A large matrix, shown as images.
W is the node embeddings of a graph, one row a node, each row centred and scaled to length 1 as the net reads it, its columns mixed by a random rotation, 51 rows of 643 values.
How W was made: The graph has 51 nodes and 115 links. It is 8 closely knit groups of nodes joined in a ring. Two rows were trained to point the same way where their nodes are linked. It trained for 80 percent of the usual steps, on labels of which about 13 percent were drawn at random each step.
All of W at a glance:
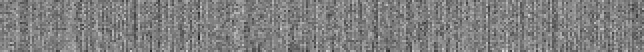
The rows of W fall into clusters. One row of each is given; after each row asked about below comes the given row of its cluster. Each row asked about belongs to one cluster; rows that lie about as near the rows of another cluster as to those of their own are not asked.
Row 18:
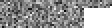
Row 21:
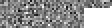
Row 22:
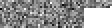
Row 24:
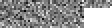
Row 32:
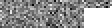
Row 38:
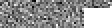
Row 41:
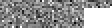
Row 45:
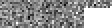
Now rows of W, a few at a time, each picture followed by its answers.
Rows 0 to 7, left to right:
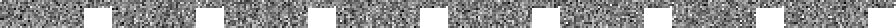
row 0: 24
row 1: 45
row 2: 45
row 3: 18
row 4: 18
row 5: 41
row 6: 32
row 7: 38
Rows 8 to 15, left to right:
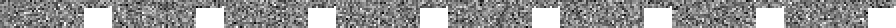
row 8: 21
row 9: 18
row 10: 41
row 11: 22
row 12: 32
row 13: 18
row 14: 24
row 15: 38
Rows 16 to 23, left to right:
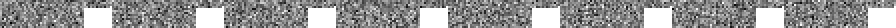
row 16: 38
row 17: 24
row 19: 18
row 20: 41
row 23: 45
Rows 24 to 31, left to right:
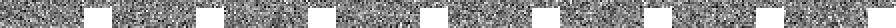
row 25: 21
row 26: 32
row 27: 21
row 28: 24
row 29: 24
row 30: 22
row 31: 38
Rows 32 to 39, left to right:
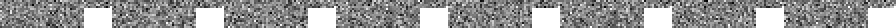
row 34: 22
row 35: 32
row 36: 38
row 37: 32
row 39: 32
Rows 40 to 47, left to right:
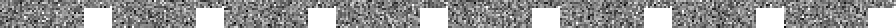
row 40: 21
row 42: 45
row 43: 38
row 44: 18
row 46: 45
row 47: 38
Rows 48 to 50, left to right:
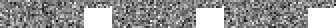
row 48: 45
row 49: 21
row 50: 45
